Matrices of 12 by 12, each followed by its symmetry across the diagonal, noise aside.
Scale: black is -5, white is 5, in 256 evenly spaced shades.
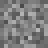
symmetric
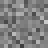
antisymmetric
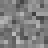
antisymmetric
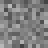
antisymmetric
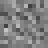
antisymmetric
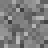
symmetric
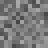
symmetric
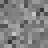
symmetric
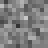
antisymmetric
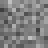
antisymmetric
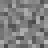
antisymmetric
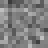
antisymmetric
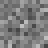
symmetric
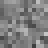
antisymmetric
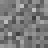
symmetric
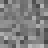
antisymmetric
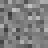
antisymmetric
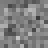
antisymmetric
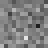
antisymmetric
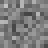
symmetric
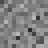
symmetric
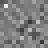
symmetric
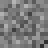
symmetric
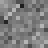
symmetric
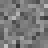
symmetric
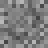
symmetric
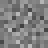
antisymmetric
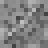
symmetric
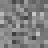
antisymmetric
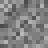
symmetric
